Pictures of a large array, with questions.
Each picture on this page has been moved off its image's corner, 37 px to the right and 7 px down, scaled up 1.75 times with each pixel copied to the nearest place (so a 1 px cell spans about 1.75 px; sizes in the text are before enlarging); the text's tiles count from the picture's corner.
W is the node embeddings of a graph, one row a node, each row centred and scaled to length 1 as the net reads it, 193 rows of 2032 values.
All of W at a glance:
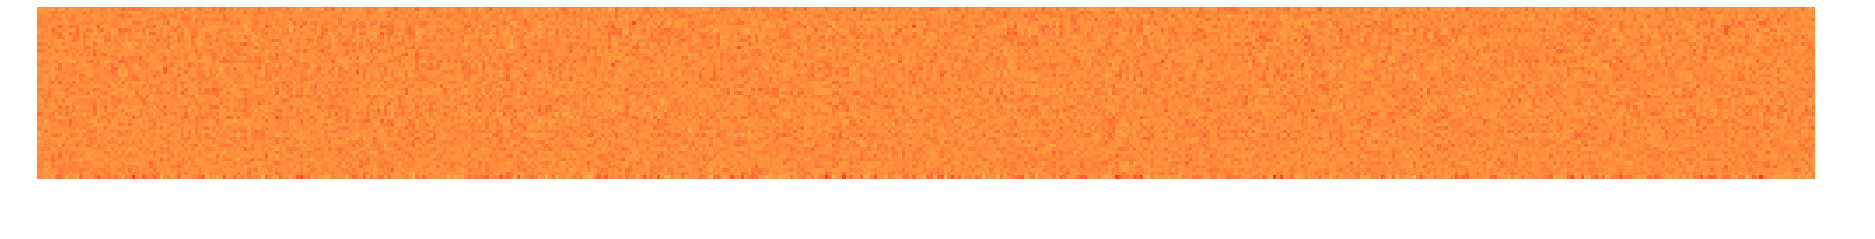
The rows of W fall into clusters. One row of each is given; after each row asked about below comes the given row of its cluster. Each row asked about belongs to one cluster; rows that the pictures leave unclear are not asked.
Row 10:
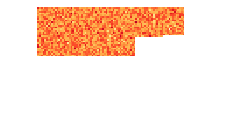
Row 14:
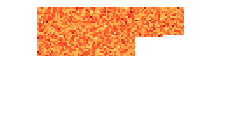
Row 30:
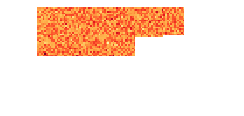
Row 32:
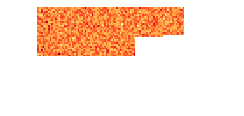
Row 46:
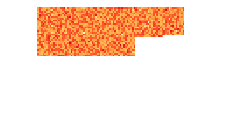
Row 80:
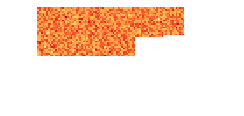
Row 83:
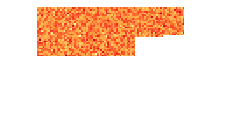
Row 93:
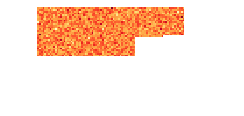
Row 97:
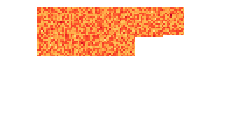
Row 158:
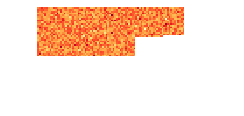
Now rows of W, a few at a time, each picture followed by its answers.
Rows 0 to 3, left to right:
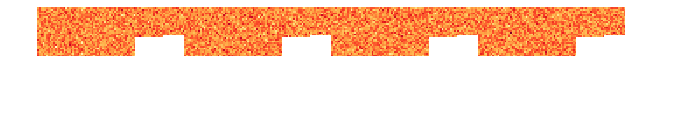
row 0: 46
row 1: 93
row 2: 14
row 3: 93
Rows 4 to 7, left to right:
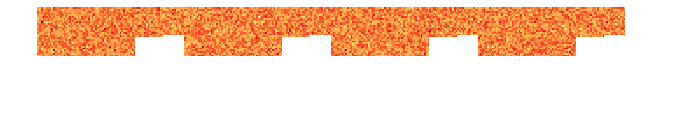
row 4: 14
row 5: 30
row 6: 158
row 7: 93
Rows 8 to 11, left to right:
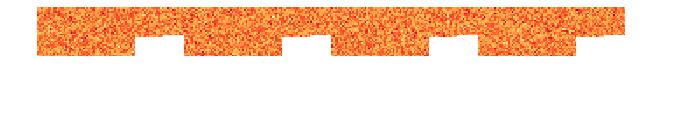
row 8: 14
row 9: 32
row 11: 30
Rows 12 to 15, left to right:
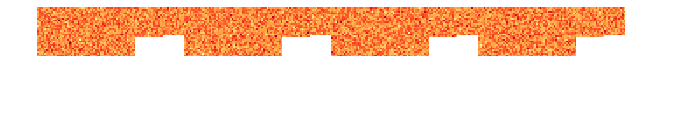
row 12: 46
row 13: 97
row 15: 30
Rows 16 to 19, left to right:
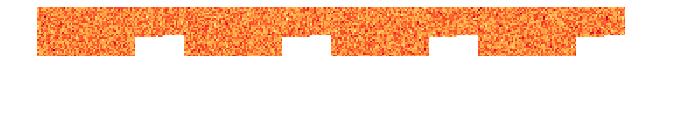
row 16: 46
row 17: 46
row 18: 10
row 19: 83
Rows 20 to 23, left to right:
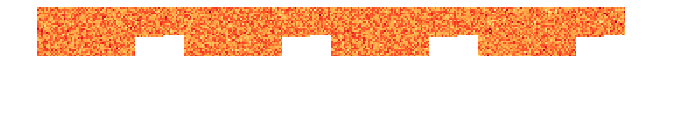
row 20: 83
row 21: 30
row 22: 83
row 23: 80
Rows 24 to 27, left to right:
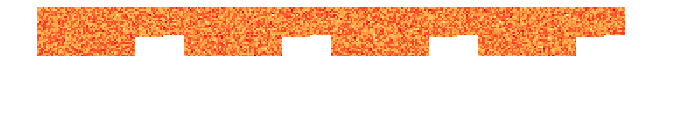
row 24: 93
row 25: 10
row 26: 30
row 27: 10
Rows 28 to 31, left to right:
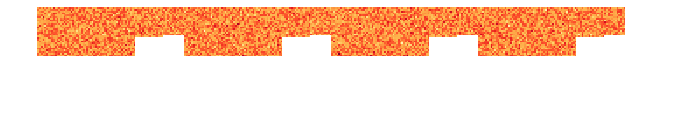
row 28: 30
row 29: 10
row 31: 83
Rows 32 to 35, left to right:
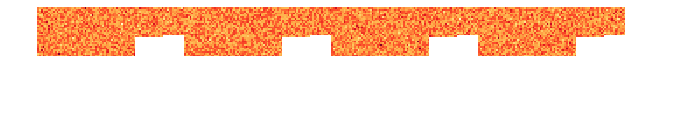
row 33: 30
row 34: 158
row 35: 158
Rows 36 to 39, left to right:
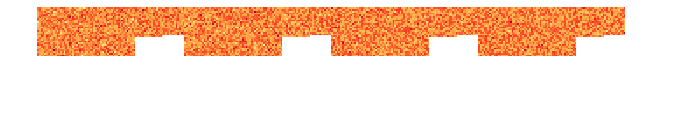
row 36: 46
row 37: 30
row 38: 32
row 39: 32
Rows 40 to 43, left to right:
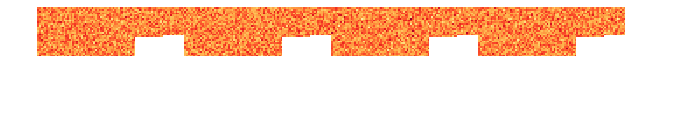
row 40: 97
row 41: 80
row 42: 158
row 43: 158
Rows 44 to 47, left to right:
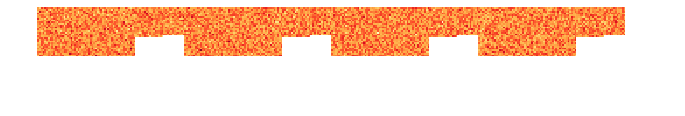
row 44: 10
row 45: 46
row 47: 30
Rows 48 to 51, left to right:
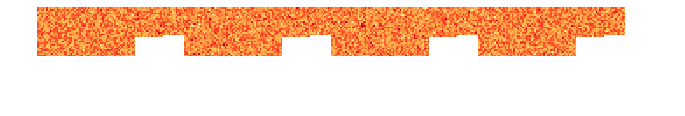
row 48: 83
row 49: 158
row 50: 10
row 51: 97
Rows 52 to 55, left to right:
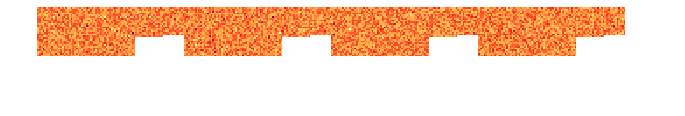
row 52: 97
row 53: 97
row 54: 93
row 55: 46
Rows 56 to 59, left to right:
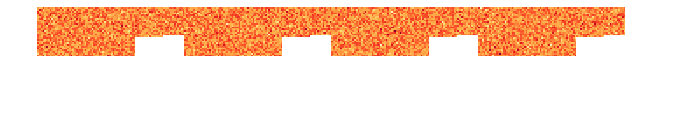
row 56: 93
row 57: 46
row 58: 14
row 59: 32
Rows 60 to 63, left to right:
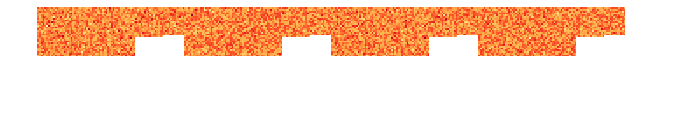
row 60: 10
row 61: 14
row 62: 10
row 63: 93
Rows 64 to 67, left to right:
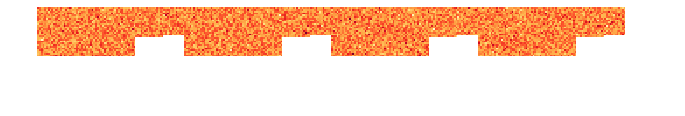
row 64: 80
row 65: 83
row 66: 32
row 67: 14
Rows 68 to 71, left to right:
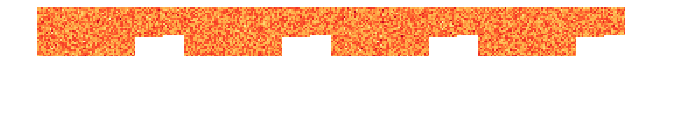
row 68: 14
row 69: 32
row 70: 14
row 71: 83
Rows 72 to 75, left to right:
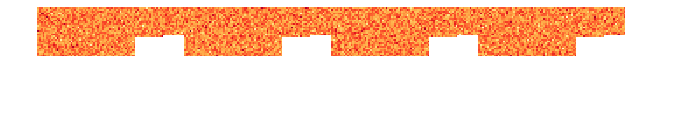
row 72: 46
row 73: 97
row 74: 83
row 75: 32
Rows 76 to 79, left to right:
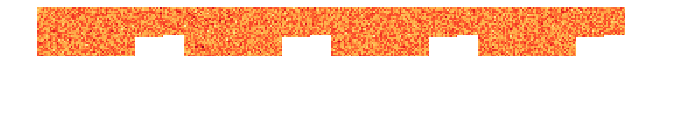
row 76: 83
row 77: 46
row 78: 83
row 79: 97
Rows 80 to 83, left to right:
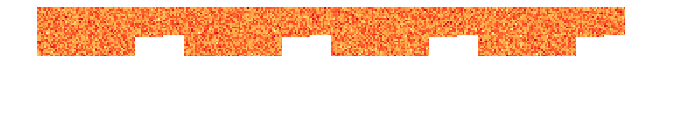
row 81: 46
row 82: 158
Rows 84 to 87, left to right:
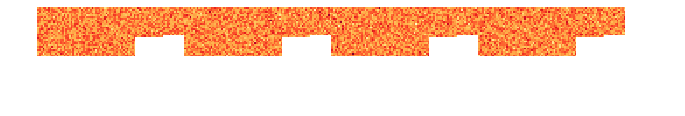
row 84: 97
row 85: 30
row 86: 32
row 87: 14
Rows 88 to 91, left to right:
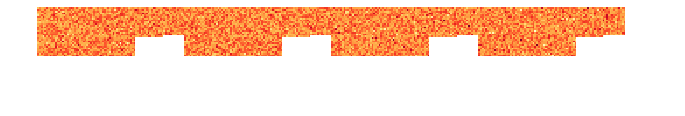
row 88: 30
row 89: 93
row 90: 83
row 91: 46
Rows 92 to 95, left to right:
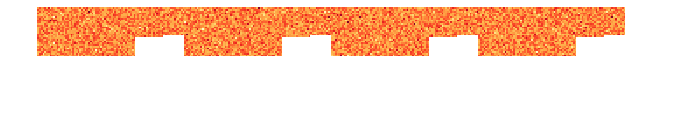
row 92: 97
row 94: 80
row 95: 97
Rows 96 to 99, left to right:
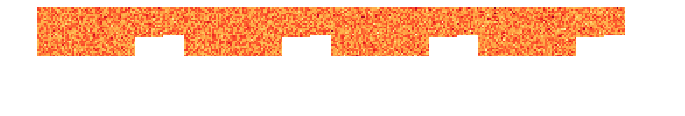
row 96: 97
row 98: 46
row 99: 30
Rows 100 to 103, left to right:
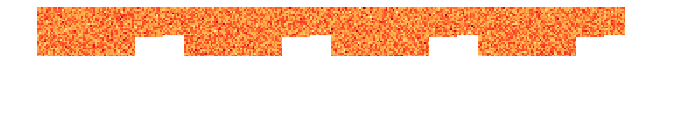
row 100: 14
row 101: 32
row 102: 80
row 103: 80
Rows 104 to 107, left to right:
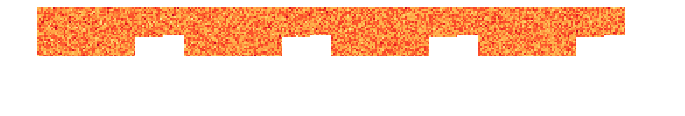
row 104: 14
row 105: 10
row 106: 93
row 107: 158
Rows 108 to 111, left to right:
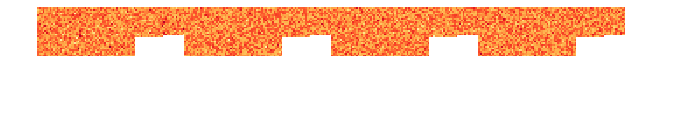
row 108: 83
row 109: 14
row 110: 93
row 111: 158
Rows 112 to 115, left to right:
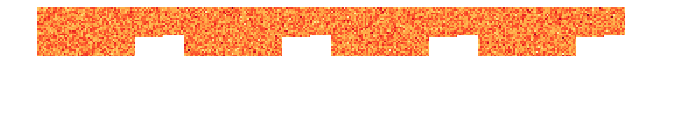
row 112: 14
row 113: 32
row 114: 97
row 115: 97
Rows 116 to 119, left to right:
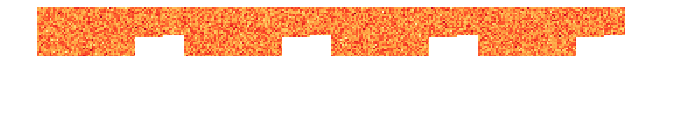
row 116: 14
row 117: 32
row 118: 97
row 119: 158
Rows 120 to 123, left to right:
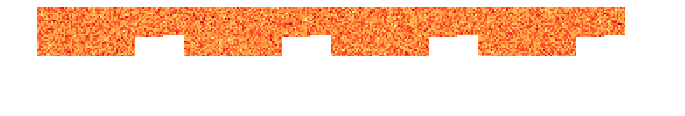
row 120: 97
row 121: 80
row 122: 32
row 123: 80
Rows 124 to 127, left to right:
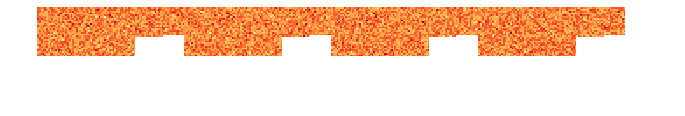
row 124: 97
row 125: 46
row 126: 46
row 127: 93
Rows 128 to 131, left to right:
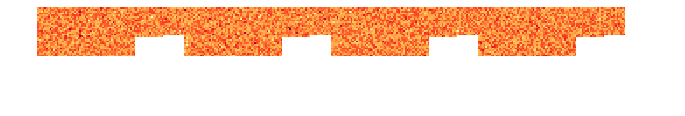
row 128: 83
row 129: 30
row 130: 30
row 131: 80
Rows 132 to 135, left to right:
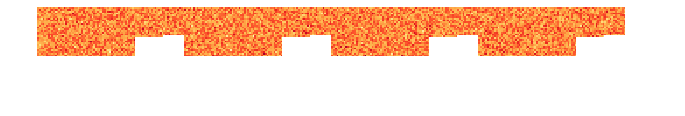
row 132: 30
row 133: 83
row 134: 93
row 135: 10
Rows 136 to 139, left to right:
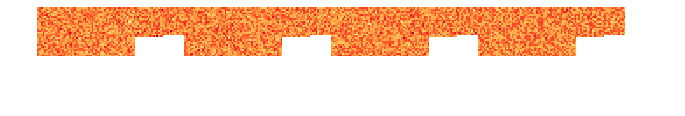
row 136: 46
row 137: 158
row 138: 30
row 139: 97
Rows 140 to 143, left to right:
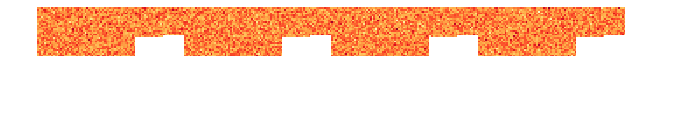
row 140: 10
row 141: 93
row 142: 93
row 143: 14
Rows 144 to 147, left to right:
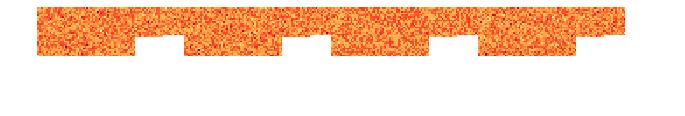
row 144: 14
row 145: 158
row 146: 30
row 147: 30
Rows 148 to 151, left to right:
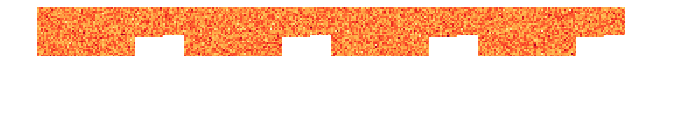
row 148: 46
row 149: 93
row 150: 97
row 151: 14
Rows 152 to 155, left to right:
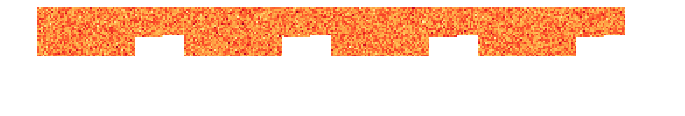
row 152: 32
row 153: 93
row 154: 46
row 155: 10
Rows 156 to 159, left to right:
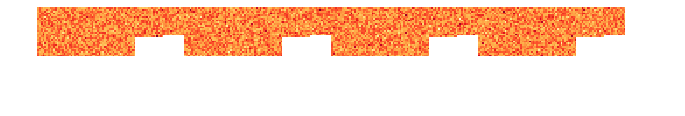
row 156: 46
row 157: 10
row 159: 30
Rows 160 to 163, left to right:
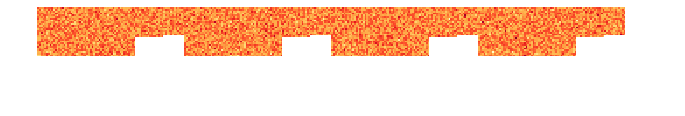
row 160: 80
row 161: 158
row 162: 97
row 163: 14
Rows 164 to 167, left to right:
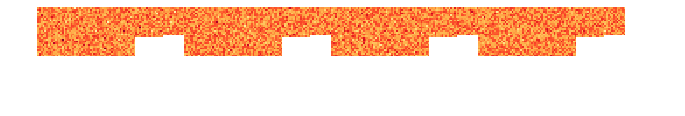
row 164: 97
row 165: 32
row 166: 83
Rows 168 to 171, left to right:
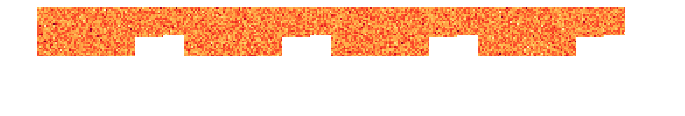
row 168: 83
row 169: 80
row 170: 30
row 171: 32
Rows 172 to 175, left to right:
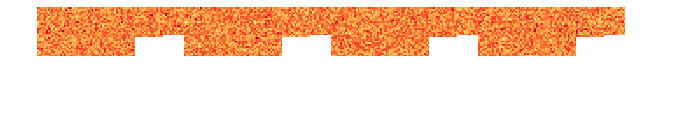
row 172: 80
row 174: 14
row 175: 158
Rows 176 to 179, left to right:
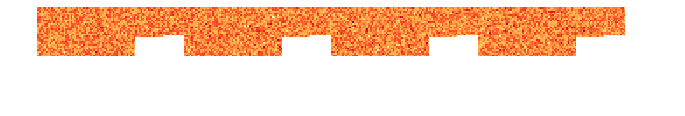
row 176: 97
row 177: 32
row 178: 10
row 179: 30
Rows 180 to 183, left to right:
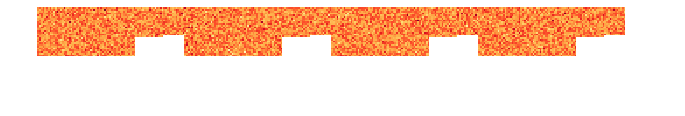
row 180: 83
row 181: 32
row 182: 30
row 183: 10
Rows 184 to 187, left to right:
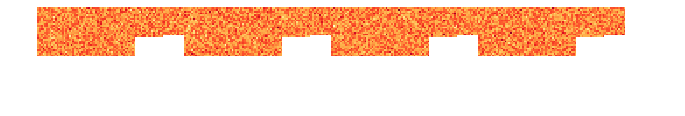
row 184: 97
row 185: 30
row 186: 83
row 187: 93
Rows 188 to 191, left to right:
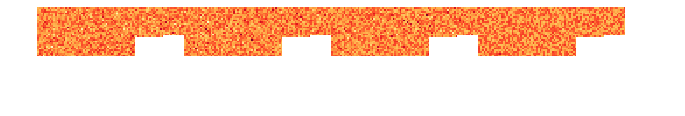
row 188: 93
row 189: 97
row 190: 83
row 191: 32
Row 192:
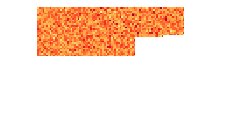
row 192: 83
